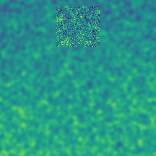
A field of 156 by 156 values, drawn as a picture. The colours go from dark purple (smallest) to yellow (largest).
Roughest part: top middle. Slope: up to the bottom. Odd rows or columns: none. Odd patch: rougher, in the top middle. Stripes: none.
